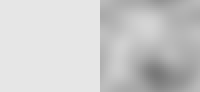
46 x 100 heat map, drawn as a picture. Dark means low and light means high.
The table splits into one row of 2 panels. Panel 1,1: very high, flat. Panel 1,2: high, smooth.
